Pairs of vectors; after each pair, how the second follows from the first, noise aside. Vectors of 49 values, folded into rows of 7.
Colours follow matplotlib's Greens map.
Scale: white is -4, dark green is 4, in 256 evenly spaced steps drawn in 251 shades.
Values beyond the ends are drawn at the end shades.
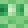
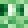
scaled up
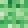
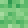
shrunk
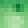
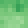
shrunk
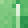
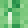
wrapped around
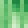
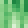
copied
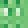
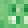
wrapped around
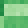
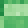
copied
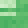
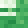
scaled up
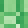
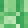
copied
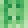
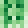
scaled up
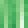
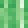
wrapped around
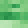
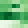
scaled up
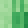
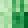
scaled up
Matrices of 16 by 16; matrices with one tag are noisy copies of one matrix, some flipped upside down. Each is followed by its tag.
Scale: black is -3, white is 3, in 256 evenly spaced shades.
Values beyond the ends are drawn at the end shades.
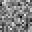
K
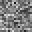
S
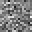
S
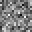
K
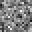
K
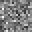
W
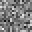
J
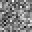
J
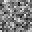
K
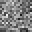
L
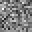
W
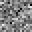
J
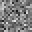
W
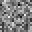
K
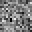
L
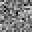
J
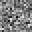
J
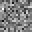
W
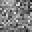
L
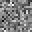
W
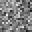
L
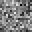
L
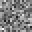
J
